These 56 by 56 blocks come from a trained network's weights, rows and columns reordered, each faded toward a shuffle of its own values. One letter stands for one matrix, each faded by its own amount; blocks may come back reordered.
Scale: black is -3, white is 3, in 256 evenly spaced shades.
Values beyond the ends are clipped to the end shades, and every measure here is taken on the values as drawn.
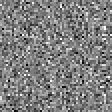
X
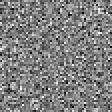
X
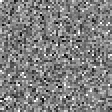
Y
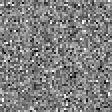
Y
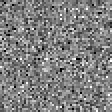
Y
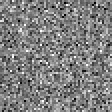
Y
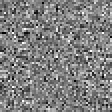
X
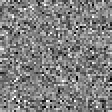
X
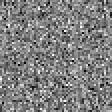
Y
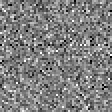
Y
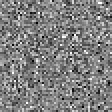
X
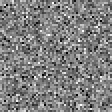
Y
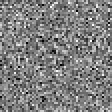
X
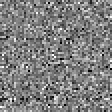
X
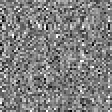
X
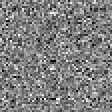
X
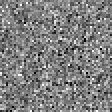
Y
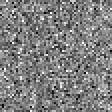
Y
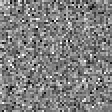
Y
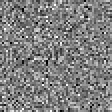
X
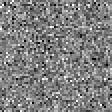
Y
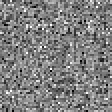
Y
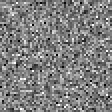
Y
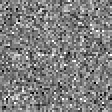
Y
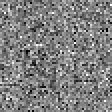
Y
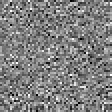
X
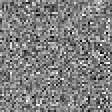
X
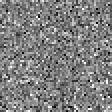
Y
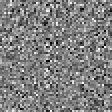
X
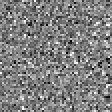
X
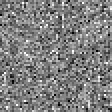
Y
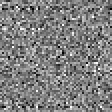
X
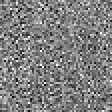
X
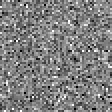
Y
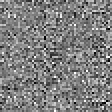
X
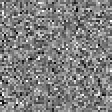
X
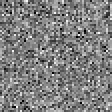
Y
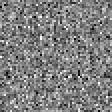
Y
